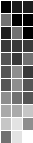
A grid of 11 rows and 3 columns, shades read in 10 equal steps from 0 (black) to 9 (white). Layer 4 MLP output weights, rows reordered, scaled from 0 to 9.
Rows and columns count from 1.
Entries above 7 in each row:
0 0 0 0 0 0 0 0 0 1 2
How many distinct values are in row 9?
2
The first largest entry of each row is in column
2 1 2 1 3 2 2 1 3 2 3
